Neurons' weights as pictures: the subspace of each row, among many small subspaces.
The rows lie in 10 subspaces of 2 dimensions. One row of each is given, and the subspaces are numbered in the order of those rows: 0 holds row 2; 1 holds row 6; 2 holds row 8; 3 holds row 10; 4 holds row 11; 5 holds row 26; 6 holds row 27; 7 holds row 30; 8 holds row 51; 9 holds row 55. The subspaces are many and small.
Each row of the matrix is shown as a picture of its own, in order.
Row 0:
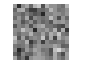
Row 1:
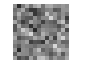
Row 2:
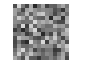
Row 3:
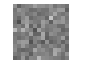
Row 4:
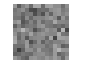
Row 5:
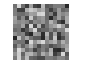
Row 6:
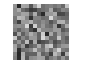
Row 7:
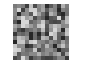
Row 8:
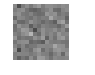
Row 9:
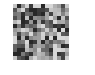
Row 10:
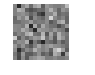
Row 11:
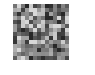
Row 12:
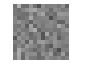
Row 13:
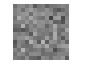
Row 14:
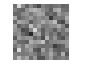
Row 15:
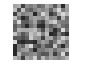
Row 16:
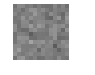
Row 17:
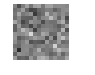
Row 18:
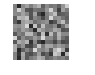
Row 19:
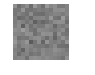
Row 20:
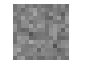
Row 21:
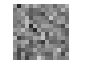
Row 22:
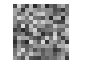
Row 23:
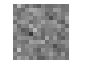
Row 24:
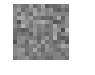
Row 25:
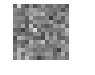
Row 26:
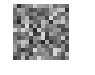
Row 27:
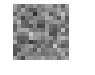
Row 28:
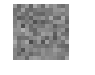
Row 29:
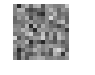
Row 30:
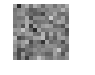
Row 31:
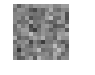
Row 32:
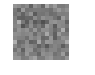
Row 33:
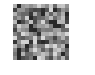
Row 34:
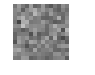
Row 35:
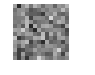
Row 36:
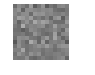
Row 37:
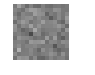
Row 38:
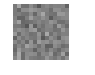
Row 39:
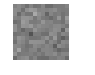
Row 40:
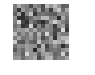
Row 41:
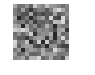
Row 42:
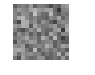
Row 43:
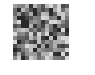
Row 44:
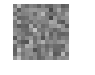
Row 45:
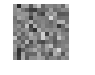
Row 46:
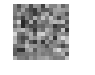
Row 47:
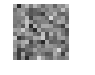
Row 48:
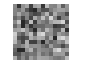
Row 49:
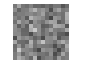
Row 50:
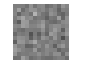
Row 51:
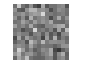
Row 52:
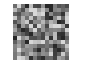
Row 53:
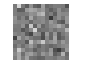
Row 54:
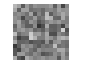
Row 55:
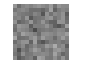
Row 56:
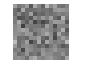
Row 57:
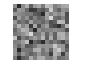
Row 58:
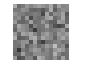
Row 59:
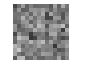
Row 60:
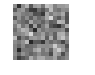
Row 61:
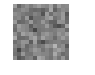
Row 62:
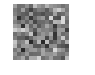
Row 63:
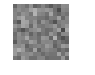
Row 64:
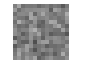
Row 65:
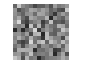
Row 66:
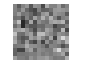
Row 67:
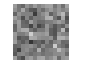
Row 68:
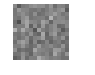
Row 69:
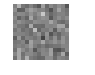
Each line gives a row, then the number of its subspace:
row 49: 6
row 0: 8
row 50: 4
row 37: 2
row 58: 9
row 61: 9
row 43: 3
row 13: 5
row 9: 8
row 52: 4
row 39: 2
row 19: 0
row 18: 3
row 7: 4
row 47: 7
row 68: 5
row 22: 0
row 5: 3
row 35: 7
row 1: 2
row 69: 8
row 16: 6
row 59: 9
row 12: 1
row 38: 1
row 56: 0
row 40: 7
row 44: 4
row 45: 1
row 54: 9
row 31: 6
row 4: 8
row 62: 5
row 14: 2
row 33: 9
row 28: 0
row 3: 5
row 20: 6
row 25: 7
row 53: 3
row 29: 3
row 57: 4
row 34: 3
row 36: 0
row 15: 6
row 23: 2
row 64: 9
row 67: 6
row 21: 7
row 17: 2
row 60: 4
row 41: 5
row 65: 5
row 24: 7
